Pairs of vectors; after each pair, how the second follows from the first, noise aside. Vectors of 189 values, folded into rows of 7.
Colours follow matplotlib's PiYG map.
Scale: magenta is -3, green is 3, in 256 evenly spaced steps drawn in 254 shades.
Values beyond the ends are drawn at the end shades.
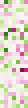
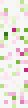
partly zeroed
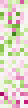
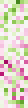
wrapped around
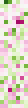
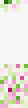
partly zeroed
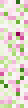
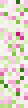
copied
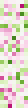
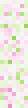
shrunk
